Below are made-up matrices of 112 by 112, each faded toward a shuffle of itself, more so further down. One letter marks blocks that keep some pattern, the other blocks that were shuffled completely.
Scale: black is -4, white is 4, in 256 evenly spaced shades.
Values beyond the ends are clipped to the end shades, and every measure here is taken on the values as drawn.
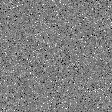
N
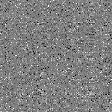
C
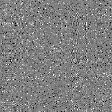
C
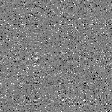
C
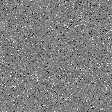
N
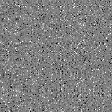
C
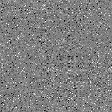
C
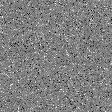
N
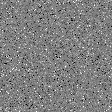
N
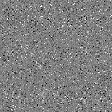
C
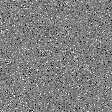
N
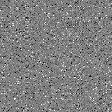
C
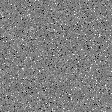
N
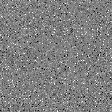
C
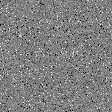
N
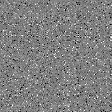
C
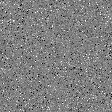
N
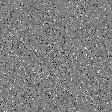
N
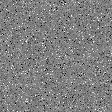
N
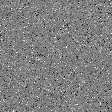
N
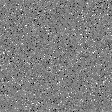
N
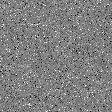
N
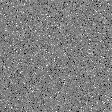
N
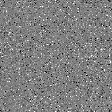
C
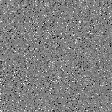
C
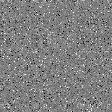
C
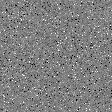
N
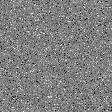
N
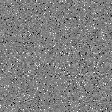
C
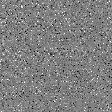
C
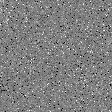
N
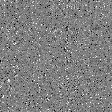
C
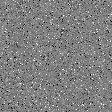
N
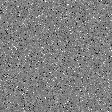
N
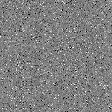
C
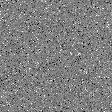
N
